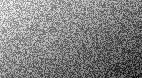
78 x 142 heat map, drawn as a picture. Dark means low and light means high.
The histogram is bell-shaped. On average the colour sits 50% of the way up the scale. The top left is the ninth with the highest average. The ninth with the lowest average is the bottom right. There is an overall slope up to the top left. The grain is fine, like static. Neither half mirrors the other.
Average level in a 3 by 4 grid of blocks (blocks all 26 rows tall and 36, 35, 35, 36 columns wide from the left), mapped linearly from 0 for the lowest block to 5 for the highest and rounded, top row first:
5432
4321
3210
